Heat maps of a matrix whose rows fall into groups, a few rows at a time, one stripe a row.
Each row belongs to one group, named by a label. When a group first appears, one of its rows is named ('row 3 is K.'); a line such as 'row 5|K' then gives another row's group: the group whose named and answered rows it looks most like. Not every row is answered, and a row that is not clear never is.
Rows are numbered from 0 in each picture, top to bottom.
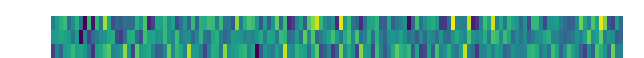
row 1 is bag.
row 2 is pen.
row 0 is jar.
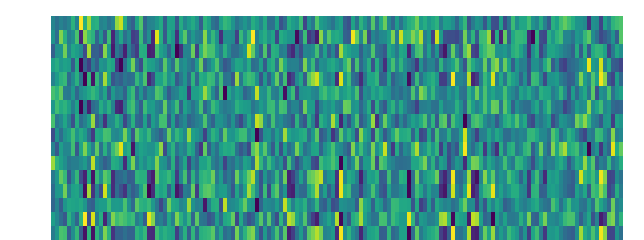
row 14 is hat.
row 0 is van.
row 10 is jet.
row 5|jet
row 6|bag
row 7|jet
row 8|pen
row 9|van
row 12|jar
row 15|jar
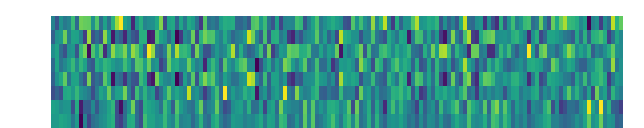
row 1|jar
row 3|pen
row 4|jar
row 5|pen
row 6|bag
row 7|bag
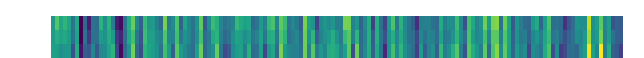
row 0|bag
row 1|bag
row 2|bag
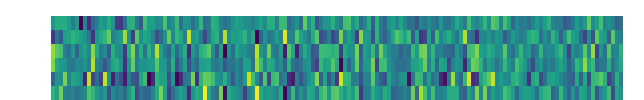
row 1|pen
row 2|jet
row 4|jar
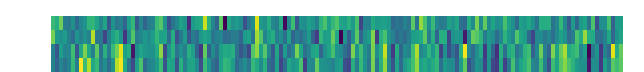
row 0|jet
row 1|jet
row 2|van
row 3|van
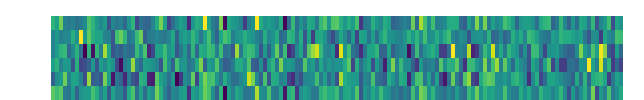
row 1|van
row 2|jar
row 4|jar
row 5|jet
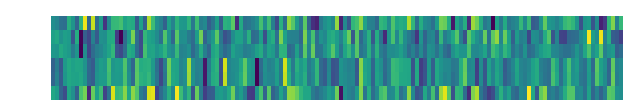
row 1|bag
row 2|bag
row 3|pen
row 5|hat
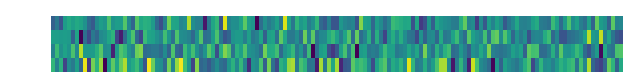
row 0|pen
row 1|bag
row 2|van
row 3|hat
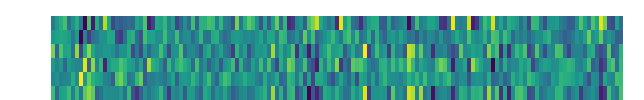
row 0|jar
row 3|hat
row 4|van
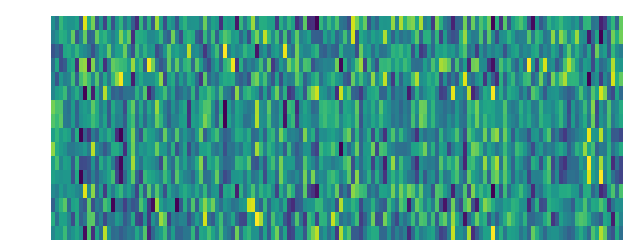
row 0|hat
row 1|van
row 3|hat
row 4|van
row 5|jar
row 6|jet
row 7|jet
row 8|bag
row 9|jet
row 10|bag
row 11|bag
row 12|hat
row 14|jet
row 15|jar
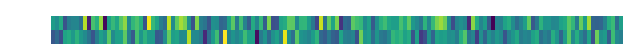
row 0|hat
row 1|pen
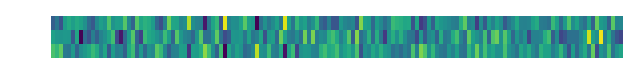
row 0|pen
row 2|jet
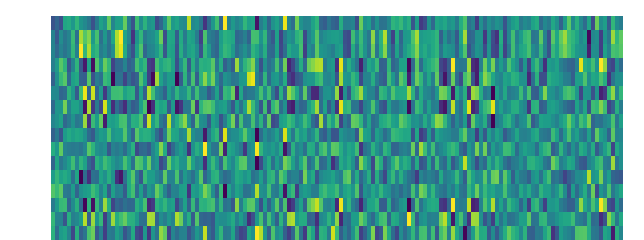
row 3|jar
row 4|jar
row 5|hat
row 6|jar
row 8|pen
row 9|jet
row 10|pen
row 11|bag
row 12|jet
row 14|hat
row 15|jet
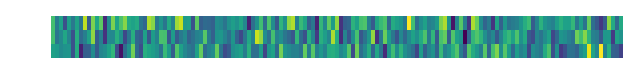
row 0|hat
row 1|jet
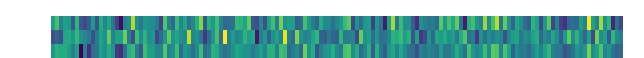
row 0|bag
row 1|pen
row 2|bag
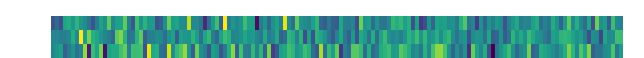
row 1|van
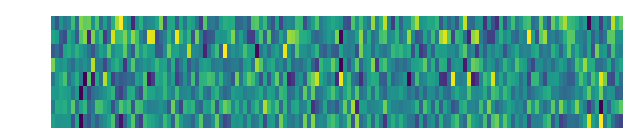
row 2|pen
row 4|jar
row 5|bag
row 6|van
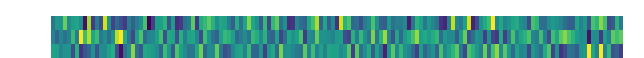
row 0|jar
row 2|bag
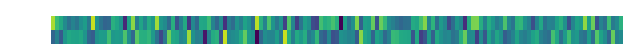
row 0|jet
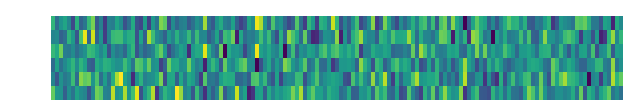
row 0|jet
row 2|jet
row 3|pen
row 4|van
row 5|hat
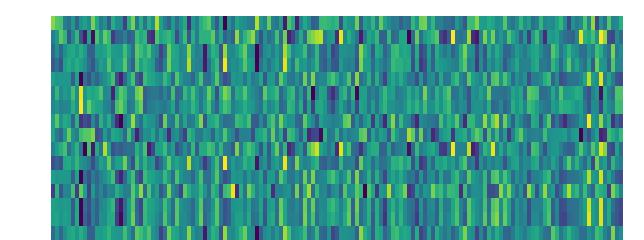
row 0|jet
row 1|jar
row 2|pen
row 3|pen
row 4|bag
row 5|van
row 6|van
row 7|bag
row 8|hat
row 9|jar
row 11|bag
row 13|bag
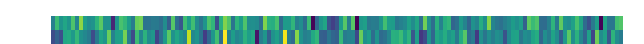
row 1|pen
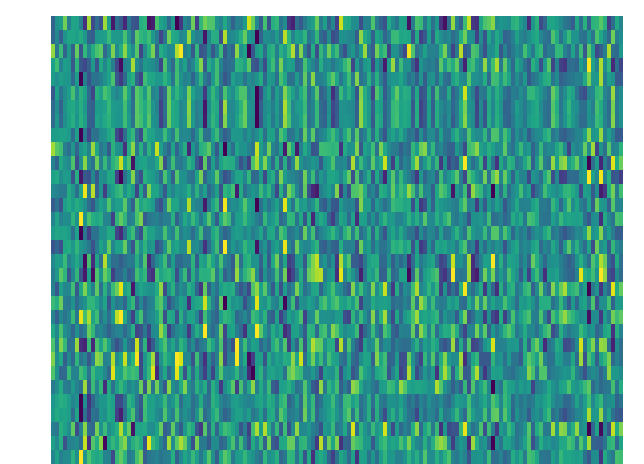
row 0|jar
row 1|pen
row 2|hat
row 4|bag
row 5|pen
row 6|pen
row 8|bag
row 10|van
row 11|bag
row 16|pen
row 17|jar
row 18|jar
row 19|van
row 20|jet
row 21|van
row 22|jet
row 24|hat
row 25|hat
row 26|hat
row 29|van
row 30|hat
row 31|van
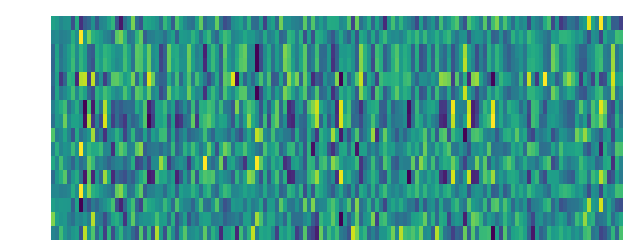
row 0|bag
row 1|van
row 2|pen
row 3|pen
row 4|hat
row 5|pen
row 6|jar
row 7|jar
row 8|jet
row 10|jet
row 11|jar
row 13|bag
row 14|jet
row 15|hat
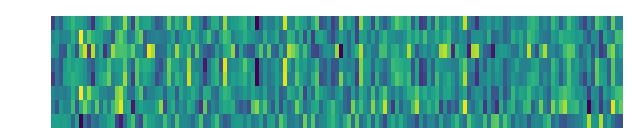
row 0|pen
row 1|van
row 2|hat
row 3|pen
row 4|pen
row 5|van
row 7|bag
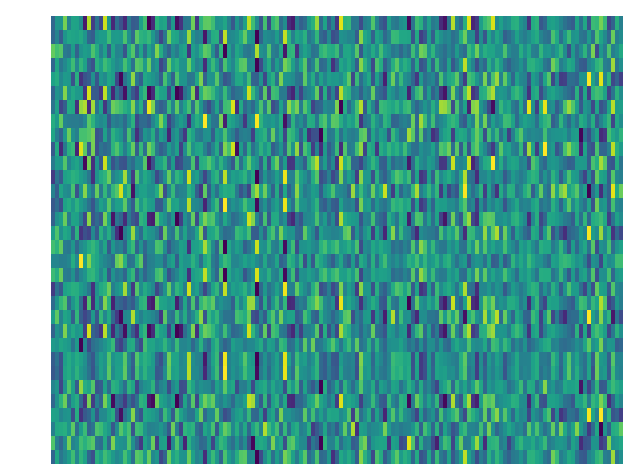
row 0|jar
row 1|pen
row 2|jet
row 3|pen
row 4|bag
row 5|jar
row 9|hat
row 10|jar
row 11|pen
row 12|van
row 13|pen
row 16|jet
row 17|van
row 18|jet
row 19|pen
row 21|bag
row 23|bag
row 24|pen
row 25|pen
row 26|hat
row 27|jar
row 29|van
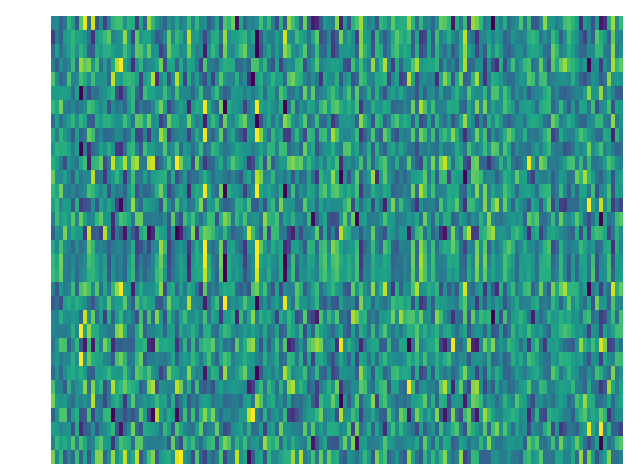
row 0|hat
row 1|pen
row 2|pen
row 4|hat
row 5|bag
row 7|pen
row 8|jet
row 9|bag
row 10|hat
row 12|jet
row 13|bag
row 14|van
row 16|jet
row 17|jet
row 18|jet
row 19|van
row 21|hat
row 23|jar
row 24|van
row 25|pen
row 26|hat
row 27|jet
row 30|van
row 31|hat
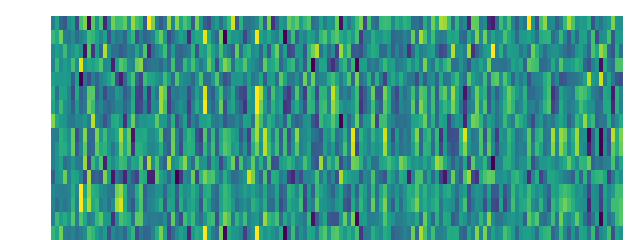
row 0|hat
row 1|jet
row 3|van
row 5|jet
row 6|jet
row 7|jet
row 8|van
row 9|van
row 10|hat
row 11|jar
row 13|van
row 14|van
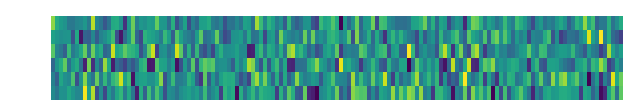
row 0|jet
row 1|bag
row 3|jar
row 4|van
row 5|hat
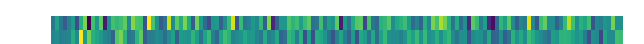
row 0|hat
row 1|van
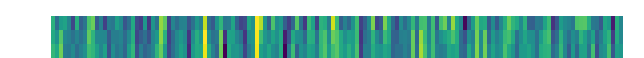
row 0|jet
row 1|jet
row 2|jet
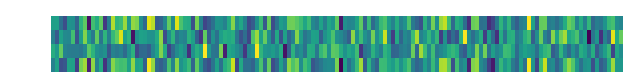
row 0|hat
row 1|van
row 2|jet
